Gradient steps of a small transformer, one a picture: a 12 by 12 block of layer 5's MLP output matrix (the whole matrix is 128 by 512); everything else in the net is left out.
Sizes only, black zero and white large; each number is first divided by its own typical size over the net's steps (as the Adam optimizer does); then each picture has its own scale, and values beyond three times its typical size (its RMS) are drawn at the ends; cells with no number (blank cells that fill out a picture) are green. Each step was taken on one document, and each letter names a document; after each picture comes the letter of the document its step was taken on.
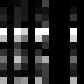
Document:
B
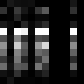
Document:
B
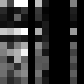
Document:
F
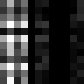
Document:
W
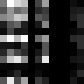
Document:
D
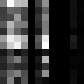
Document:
D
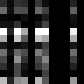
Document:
B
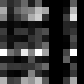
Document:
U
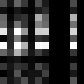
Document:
B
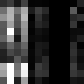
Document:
W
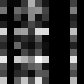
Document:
U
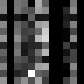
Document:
U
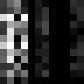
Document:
W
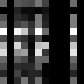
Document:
B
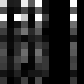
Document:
F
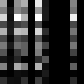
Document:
F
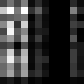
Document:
W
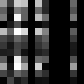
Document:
F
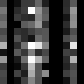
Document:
U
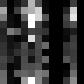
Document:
U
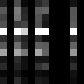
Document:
B
